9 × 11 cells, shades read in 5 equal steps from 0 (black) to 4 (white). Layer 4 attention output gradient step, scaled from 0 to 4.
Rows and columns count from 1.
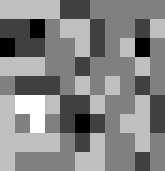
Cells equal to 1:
22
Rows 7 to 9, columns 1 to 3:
3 2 4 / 3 3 3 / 3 2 2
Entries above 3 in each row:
0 0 0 0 0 2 1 0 0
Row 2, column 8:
2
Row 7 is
3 2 4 2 1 0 1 2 3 3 1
